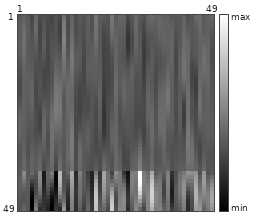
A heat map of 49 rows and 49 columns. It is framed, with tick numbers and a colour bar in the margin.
The grain runs up and down. Most values sit low, with a long tail of high ones. The top part is calmer, up to a seam about 80% of the way down.
